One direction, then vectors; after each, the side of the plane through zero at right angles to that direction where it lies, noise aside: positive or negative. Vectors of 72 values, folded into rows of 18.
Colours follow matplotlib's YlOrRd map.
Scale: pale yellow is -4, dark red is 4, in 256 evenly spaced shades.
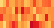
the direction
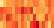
positive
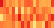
negative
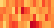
positive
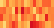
positive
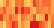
positive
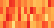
negative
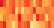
negative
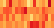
positive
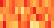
negative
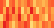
negative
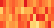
negative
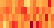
positive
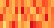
positive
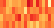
negative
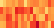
positive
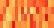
positive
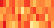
negative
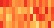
negative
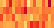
positive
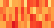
positive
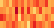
positive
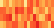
positive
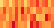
positive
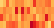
positive
